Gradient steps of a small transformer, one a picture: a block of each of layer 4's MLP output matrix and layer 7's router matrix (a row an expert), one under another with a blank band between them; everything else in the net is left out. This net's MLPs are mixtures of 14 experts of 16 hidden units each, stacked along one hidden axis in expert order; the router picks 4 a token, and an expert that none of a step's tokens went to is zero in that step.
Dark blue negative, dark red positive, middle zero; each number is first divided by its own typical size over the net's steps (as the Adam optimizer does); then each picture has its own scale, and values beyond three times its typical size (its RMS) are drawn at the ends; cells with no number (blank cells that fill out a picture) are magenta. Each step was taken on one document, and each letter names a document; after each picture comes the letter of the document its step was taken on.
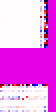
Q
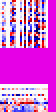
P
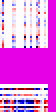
P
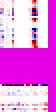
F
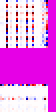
Q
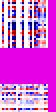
P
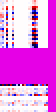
F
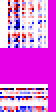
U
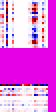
F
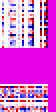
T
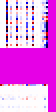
Q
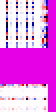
Q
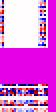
P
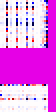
Q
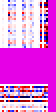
T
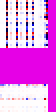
Q
